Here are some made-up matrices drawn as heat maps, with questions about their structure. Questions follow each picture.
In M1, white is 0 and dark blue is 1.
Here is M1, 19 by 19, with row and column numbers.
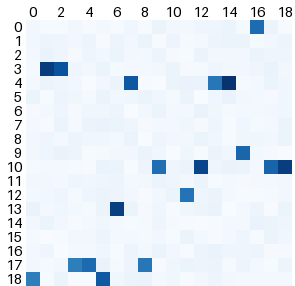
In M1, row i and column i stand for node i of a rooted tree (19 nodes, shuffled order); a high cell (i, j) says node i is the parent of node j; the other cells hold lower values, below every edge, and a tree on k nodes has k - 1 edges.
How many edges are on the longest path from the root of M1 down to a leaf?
4
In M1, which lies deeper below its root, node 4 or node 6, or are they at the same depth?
node 6
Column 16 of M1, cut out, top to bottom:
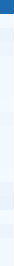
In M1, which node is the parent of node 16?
0
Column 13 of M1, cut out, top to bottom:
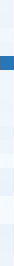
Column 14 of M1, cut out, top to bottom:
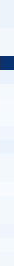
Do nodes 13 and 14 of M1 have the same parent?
yes
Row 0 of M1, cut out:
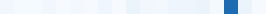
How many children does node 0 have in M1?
1
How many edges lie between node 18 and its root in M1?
1
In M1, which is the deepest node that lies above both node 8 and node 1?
17
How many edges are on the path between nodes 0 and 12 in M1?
3
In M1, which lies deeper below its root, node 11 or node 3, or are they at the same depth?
the same depth
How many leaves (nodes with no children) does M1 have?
10
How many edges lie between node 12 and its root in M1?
1
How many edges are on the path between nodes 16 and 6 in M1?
7
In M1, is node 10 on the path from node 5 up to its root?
yes
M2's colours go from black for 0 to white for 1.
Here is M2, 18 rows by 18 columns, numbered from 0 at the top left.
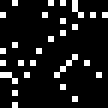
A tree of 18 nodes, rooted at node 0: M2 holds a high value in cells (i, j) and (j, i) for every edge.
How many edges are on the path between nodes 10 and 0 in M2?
1
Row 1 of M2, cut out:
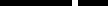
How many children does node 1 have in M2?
0
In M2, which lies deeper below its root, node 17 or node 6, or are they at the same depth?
the same depth
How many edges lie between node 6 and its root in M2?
2
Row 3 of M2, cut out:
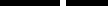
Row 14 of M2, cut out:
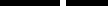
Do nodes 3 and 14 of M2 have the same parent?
yes
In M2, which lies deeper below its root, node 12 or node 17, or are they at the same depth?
node 17
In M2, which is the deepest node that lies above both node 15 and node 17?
2
